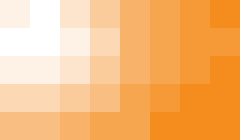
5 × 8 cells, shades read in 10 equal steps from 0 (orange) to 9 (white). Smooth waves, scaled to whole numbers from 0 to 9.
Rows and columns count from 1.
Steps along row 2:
same down down down down down same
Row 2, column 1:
9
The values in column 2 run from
4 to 9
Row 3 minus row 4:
2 2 2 1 1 1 1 0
